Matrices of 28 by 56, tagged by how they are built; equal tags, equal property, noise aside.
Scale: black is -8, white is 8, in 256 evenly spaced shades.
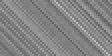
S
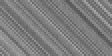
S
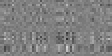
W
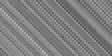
S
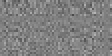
W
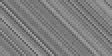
S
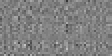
W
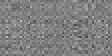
W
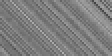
S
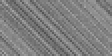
S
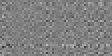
W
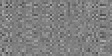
W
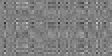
W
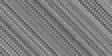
S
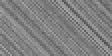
S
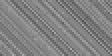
S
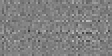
W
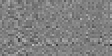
W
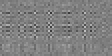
W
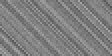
S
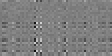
W
